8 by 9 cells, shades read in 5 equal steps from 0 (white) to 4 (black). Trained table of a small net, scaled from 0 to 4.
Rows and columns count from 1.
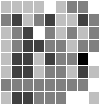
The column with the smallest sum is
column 9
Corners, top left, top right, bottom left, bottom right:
1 0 1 1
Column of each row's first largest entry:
7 2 3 3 8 2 1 2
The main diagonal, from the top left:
1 3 3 3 3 2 2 0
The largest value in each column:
2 3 3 3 3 2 2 4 2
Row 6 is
1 3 3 1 2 2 1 3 1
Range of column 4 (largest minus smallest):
3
